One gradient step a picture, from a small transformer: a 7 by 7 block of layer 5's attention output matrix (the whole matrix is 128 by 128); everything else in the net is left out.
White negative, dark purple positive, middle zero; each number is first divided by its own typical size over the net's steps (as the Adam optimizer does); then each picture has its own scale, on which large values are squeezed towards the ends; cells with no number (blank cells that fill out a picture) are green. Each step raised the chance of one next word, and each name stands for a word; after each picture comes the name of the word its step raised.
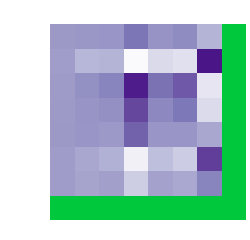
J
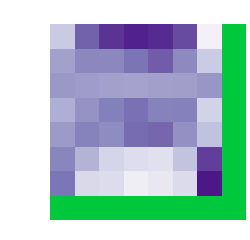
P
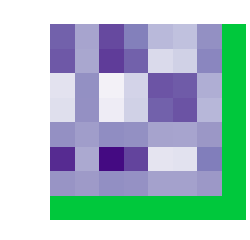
J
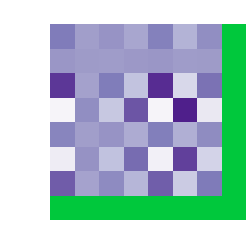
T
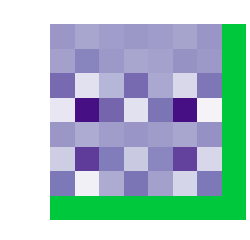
T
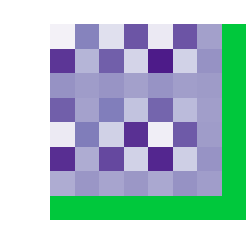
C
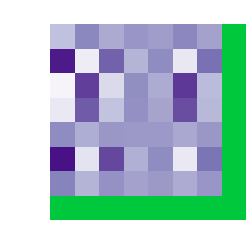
J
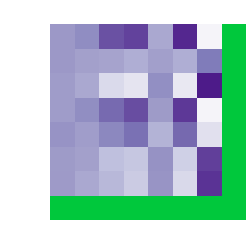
P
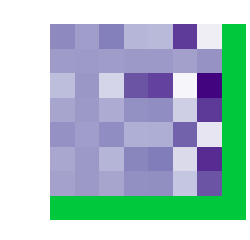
C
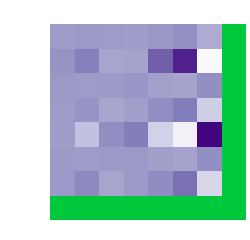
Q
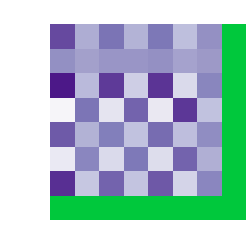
T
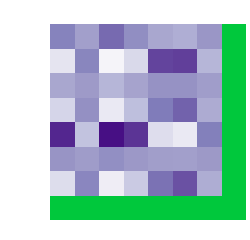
Q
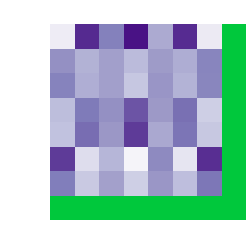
P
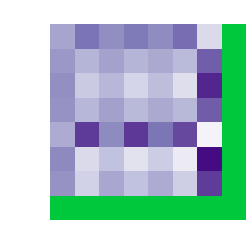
C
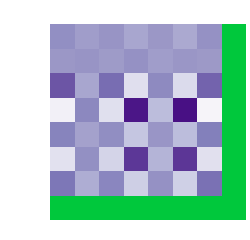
T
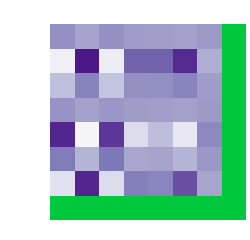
Q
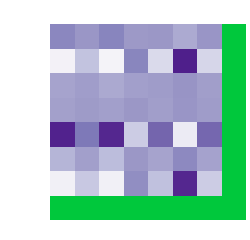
Q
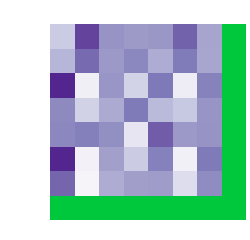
C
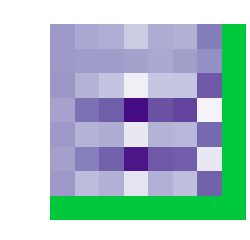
T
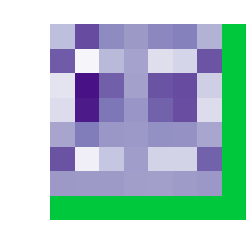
J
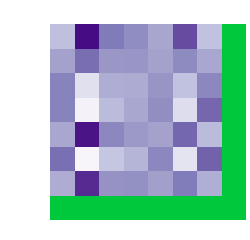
C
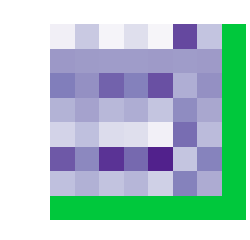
P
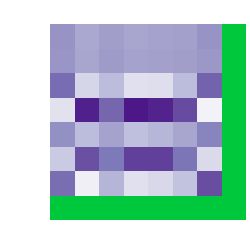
T
